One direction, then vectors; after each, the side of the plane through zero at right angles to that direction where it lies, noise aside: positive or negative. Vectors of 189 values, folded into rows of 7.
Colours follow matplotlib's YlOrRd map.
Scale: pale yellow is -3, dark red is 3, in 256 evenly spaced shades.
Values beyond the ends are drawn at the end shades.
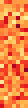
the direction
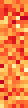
negative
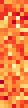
negative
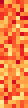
negative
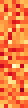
negative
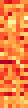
positive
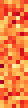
negative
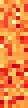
positive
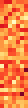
positive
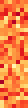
negative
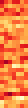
negative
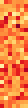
positive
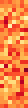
positive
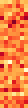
negative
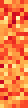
negative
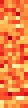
negative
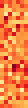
positive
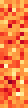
negative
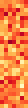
negative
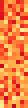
negative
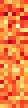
negative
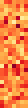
positive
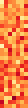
positive
